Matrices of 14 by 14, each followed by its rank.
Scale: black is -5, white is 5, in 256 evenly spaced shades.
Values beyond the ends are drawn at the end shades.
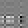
one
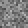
full rank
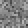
full rank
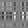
one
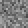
full rank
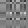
one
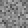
full rank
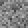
full rank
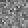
full rank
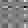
one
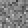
full rank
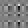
one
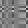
one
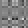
one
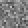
full rank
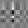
one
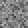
full rank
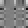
one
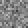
full rank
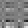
one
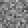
full rank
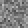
full rank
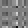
one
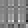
one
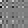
one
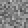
full rank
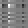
one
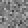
full rank
